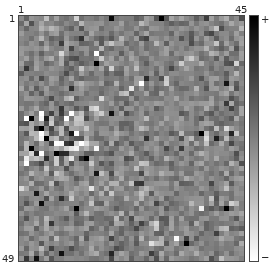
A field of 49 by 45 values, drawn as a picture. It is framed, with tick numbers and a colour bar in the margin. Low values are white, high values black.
Odd patch: rougher, in the middle left. Mirror symmetry: none. Stripes: none. Slope: none. Roughest part: middle left. Histogram: heavy tails on both sides. Odd rows or columns: none.
